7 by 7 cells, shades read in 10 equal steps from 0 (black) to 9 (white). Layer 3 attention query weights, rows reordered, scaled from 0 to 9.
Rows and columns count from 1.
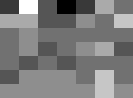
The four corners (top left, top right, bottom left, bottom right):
2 4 5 5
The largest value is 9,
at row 1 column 2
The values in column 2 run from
3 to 9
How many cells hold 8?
0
